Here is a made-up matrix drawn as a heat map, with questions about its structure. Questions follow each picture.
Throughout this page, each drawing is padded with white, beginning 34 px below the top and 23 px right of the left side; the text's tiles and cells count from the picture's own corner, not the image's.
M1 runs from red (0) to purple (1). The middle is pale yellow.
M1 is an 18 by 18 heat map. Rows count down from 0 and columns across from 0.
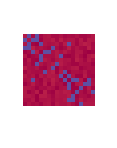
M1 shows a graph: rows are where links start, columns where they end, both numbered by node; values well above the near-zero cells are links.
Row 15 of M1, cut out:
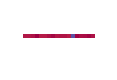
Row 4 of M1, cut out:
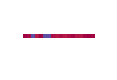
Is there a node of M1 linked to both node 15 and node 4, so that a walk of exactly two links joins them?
no
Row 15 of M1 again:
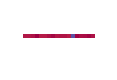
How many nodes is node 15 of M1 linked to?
1
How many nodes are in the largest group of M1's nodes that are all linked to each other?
3
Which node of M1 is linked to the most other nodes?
node 11
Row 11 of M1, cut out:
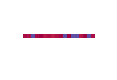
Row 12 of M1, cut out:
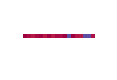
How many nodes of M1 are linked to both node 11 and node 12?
1
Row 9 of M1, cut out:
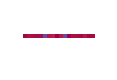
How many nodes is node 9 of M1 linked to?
2
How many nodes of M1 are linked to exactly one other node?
4
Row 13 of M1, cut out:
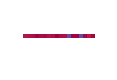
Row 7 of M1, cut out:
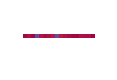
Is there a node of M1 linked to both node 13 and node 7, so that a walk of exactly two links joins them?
no
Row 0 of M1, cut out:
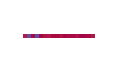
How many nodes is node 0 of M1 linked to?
2
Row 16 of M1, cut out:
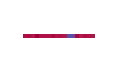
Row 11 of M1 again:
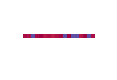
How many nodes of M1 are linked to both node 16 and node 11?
1
